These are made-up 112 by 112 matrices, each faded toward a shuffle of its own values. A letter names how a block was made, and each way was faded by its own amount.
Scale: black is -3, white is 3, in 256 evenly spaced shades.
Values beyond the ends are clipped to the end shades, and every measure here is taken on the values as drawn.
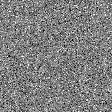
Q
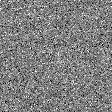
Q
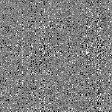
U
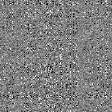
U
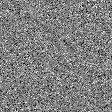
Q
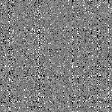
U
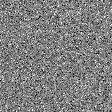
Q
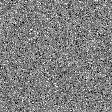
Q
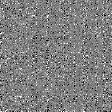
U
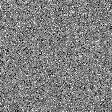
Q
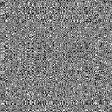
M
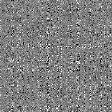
U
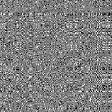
M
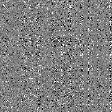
U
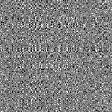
M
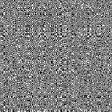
M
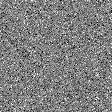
Q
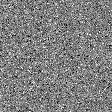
Q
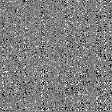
U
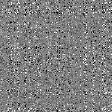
U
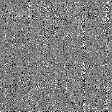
U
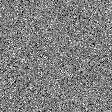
Q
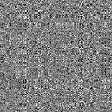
M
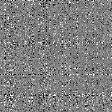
U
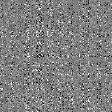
U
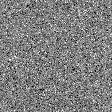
Q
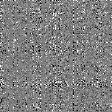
U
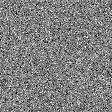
Q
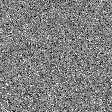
Q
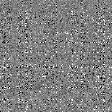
U
